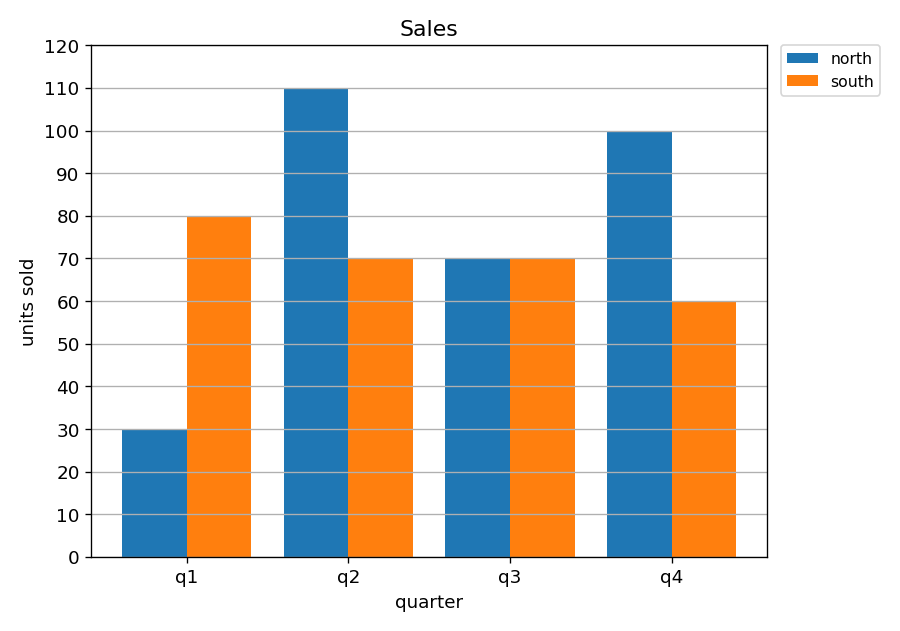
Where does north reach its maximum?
q2
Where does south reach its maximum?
q1
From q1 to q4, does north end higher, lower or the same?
higher
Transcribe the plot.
Title: Sales
x-axis: quarter, ticks q1 q2 q3 q4
y-axis: units sold, ticks 0 10 20 30 40 50 60 70 80 90 100 110 120
Legend: north, south
Values:
north: 30 110 70 100
south: 80 70 70 60
